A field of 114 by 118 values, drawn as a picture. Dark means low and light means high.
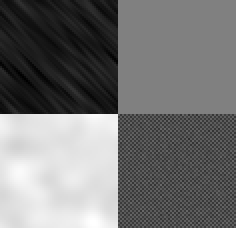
The table splits into 2 rows of 2 panels. Panel 1,1: very low, slanting down to the right, faint in contrast. Panel 1,2: middling, flat. Panel 2,1: very high, smooth, faint in contrast. Panel 2,2: low, checkered.
